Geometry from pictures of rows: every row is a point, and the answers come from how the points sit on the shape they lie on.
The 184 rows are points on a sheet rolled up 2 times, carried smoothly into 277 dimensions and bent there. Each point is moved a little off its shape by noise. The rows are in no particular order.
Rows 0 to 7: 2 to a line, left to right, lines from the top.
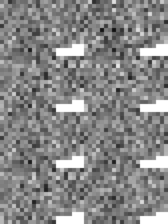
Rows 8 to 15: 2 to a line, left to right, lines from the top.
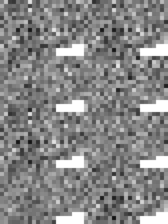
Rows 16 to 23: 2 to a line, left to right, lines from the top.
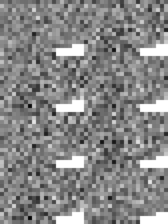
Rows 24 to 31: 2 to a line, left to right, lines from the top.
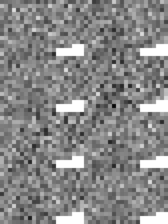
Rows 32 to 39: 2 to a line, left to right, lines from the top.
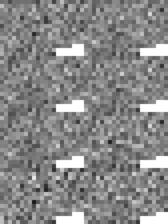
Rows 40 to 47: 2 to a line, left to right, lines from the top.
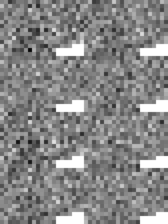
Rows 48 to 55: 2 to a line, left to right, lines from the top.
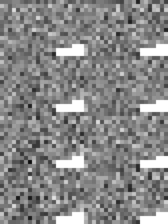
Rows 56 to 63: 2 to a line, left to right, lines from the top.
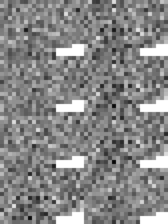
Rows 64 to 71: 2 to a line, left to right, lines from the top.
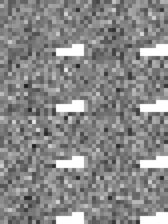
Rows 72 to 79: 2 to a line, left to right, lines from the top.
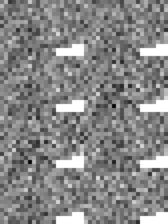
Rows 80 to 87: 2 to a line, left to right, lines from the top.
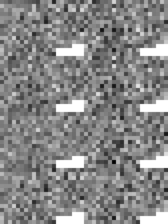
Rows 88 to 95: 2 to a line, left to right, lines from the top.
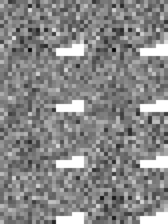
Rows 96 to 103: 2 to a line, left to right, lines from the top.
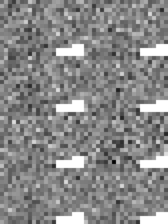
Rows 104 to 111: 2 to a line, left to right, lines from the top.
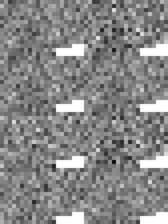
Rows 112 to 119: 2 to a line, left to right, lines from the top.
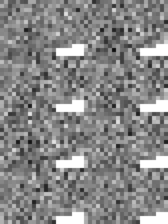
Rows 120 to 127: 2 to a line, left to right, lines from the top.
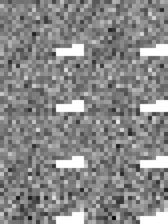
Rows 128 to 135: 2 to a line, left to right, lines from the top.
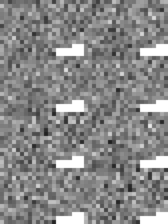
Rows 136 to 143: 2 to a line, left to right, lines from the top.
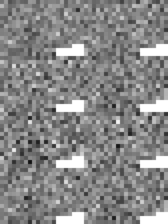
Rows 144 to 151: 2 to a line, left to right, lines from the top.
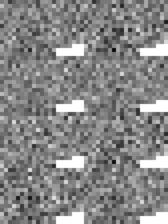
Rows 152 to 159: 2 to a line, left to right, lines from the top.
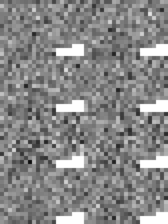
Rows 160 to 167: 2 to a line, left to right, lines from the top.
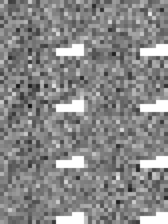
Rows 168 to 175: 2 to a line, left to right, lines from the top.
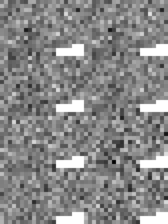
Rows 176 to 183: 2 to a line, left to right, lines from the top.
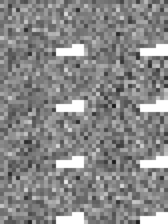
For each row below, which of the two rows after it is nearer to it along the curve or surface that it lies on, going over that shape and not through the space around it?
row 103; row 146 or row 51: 51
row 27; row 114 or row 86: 114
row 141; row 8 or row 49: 49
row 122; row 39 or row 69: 39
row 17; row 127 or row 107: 127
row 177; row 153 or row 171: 171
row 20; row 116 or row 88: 88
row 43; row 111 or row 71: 111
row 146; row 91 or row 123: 91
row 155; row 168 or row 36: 36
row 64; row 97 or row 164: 164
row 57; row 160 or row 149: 149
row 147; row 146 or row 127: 146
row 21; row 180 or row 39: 39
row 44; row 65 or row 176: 176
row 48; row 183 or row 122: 183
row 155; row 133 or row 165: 165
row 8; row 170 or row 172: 172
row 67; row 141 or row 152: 152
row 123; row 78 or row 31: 78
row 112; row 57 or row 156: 156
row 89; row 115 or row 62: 62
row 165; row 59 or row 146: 146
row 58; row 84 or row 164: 84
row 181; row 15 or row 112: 112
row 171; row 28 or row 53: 53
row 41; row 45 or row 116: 45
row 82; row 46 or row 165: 46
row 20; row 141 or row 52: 141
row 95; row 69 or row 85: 85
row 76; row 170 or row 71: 71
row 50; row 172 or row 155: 155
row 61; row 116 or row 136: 116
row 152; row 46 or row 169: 46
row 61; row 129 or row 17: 17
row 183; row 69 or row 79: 79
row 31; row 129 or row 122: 129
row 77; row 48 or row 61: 48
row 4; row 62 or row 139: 139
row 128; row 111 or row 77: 77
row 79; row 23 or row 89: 23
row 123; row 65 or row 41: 65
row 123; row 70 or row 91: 70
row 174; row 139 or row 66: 139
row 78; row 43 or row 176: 176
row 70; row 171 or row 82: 82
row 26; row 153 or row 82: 82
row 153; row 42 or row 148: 148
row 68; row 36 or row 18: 18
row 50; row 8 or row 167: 167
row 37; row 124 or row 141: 141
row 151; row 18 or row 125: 125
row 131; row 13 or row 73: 13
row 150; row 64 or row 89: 89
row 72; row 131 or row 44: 131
